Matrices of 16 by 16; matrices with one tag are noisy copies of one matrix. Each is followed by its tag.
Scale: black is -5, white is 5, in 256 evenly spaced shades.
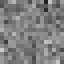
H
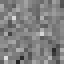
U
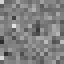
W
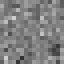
U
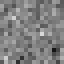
U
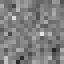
U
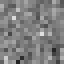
U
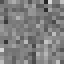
H
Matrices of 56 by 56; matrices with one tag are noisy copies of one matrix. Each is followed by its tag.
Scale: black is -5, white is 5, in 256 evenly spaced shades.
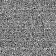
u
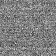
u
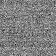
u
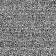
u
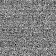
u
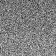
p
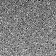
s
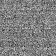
u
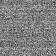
u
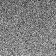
s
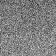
p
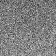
p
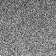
s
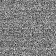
u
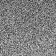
p
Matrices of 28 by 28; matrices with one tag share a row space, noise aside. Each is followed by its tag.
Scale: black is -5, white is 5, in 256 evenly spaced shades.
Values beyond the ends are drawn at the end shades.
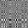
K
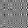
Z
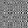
Z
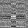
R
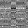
R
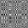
K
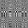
K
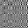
Z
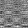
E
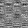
E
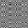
K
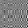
Z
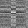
R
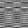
E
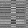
R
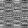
E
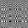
K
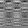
E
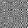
Z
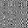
Z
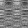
E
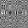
K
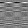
E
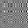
Z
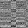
R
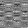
E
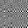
Z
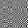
Z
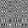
K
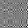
Z
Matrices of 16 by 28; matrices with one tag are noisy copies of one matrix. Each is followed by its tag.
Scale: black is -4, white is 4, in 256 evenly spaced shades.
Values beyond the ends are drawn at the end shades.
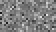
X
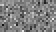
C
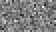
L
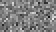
C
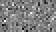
C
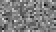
L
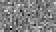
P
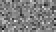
L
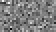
P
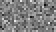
L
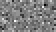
L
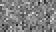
C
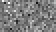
P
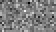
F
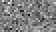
P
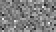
L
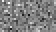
P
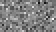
C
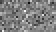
F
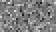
P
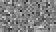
P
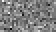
P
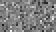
C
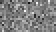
F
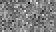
F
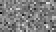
X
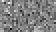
P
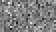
P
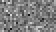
P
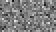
L
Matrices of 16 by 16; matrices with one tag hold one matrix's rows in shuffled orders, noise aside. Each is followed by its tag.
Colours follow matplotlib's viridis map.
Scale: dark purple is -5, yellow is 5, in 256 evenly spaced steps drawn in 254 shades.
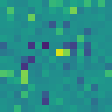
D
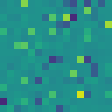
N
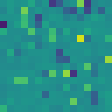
N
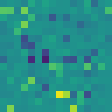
D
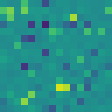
D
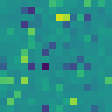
D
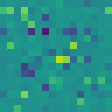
D
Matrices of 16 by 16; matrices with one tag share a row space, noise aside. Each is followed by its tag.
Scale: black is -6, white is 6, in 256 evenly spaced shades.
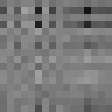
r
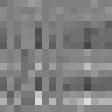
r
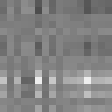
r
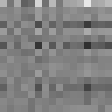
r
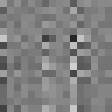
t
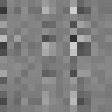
t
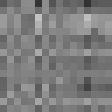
r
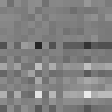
r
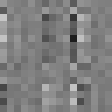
t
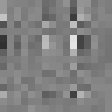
t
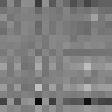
r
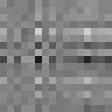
r
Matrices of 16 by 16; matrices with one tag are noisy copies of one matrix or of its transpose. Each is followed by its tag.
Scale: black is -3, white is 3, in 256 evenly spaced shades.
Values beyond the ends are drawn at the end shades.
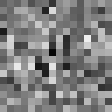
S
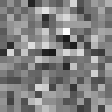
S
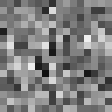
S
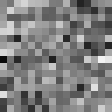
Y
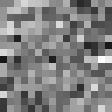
Y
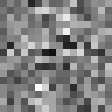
S
